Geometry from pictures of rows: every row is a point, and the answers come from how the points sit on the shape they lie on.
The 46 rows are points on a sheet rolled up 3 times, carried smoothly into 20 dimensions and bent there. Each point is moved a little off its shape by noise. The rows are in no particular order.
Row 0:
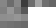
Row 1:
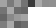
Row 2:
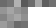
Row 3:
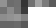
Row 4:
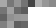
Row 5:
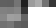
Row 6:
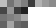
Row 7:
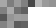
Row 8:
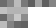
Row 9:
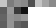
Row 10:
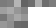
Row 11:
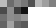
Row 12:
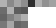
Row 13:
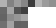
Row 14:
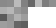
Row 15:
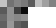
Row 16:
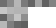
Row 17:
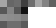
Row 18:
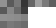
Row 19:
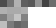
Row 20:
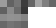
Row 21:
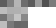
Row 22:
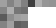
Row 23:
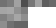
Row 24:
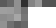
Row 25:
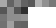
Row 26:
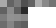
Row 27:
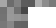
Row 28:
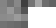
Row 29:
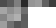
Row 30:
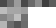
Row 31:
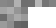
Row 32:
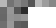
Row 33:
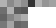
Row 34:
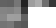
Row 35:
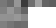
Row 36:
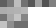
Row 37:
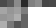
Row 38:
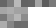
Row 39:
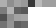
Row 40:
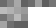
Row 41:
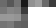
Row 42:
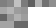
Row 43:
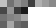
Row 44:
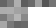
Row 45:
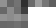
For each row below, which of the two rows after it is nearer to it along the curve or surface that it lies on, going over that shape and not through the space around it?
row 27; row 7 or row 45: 7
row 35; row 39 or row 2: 2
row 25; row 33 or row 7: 33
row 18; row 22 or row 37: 22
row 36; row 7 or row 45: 45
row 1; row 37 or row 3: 3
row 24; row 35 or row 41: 35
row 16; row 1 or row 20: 20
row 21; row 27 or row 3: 3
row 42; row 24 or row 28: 24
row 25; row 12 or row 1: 12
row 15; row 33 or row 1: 33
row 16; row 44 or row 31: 44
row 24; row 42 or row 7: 42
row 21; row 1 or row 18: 18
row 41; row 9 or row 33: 9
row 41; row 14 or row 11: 11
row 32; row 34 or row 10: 34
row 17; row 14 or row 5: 5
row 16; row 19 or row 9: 19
